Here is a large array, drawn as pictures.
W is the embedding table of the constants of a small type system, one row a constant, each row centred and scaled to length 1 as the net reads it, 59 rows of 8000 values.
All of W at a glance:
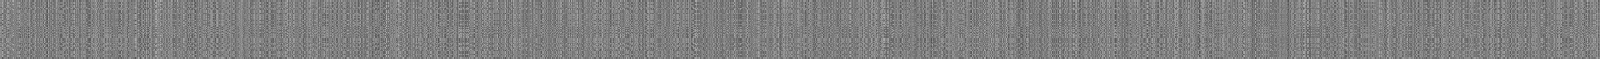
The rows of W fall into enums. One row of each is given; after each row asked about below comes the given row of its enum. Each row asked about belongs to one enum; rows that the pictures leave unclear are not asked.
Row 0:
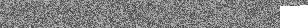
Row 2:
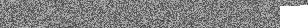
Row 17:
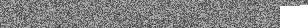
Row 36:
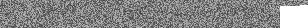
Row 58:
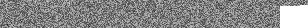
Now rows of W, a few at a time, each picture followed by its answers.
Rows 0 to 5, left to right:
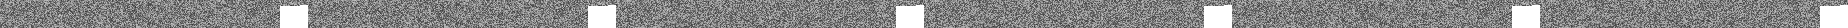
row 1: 0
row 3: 2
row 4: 0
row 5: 2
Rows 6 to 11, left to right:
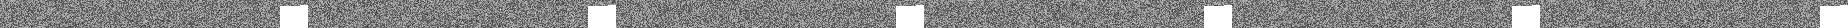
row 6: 2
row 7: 17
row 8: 36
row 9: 0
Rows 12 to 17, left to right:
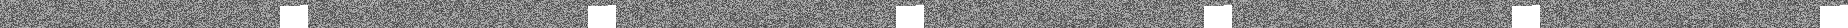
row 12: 2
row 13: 58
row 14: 17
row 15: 17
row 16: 2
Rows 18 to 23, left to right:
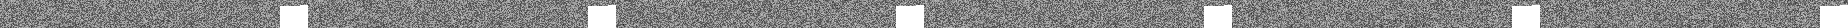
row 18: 2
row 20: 58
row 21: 2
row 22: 17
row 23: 17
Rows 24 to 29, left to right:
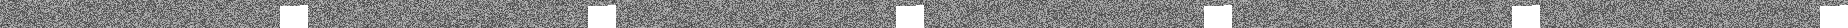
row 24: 58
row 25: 17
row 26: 2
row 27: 36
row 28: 2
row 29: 36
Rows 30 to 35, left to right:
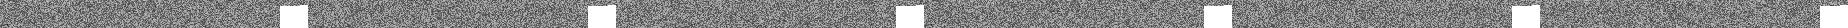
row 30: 58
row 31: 36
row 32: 2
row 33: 58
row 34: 36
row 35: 0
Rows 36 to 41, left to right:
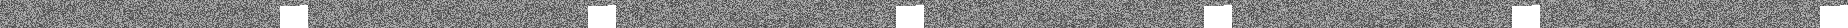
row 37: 36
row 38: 17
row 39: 17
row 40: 17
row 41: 2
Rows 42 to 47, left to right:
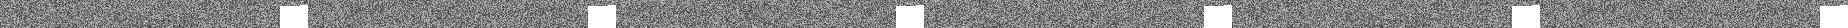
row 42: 17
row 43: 36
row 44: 0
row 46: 17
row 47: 36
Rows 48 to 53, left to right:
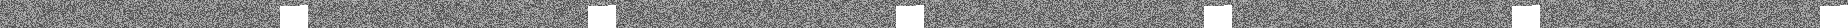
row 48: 36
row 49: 0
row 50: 58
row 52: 2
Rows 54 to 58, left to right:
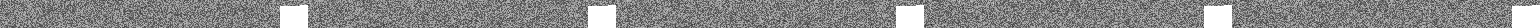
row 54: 36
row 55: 2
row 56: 2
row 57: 58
